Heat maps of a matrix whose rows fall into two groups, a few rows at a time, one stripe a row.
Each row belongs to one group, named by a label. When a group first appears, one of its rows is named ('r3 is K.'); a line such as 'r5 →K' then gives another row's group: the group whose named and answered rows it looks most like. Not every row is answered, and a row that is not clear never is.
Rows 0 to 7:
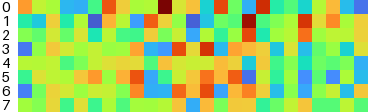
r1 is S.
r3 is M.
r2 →S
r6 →M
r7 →S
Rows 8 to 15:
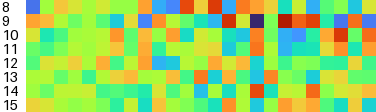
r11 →M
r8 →M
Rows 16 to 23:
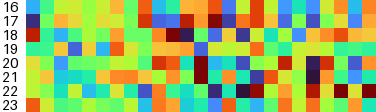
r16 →M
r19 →S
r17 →M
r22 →S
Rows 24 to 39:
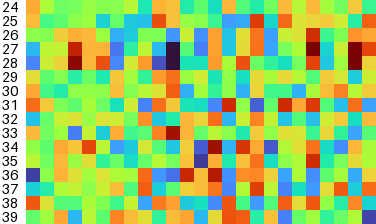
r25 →S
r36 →M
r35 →S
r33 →S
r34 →S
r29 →S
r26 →S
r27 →S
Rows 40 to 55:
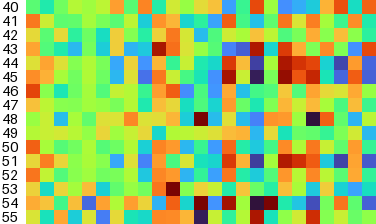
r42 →S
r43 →S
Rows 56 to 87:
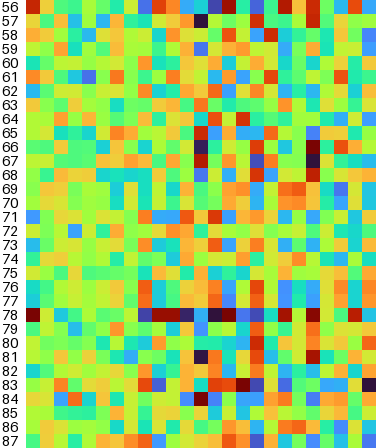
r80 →S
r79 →S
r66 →S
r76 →M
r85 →S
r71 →M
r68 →S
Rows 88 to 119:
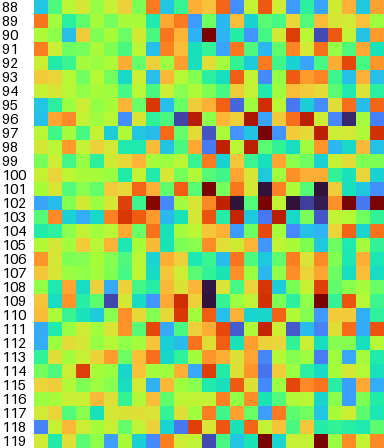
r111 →M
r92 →M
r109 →S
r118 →M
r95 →M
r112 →M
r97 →S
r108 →S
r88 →M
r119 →S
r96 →M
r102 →M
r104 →M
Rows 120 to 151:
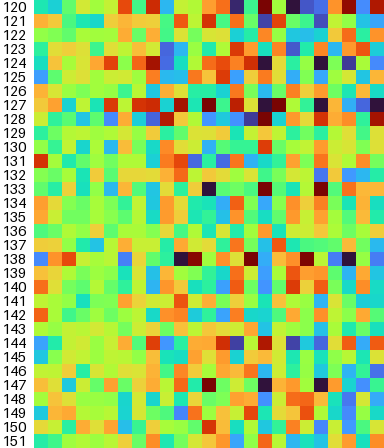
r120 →M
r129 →M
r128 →S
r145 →M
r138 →M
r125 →M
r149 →M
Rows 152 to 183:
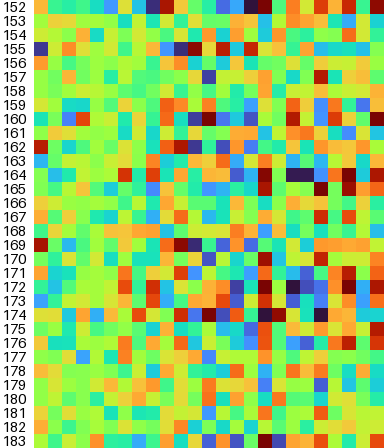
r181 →S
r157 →S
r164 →M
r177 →S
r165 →S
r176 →M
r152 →S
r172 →M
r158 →S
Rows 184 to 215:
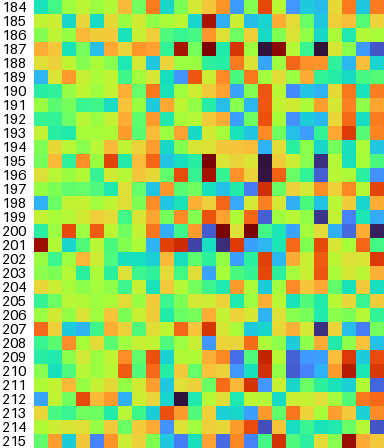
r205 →M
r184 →M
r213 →S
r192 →M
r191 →S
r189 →M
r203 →S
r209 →M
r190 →M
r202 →S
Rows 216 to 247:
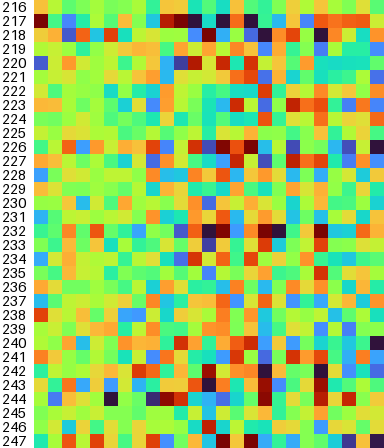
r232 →S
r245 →S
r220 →M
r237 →M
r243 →S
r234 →M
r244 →S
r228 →M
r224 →S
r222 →S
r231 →M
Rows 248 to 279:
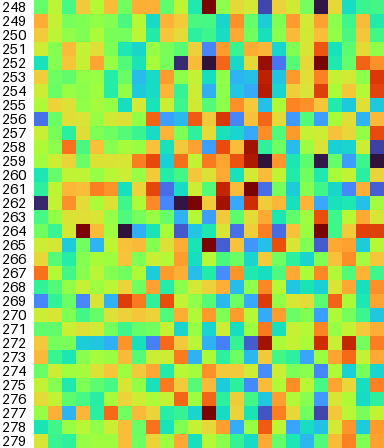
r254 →S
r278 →M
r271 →S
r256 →M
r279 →M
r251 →S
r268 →M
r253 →S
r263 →S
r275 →S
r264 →S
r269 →S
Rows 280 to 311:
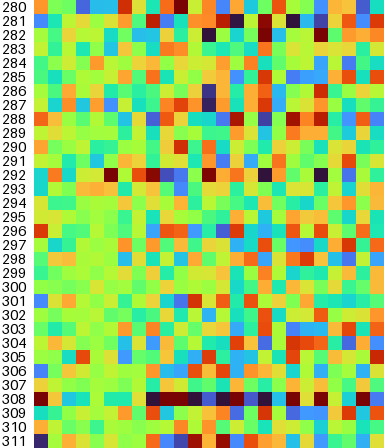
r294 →M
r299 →M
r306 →M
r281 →M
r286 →S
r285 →M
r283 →S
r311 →M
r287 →S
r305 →S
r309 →M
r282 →S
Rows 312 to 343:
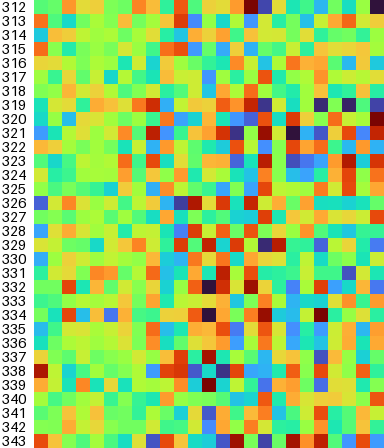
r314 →M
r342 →S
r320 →S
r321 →M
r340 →S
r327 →S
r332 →S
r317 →S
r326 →M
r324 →M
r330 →M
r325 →S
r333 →M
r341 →S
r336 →M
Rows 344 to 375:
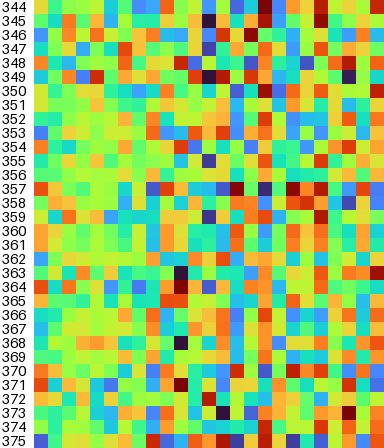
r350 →S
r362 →M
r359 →S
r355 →S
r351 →S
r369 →M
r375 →M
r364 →S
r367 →M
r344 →S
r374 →S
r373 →S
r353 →M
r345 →S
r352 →M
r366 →M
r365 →S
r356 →M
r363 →S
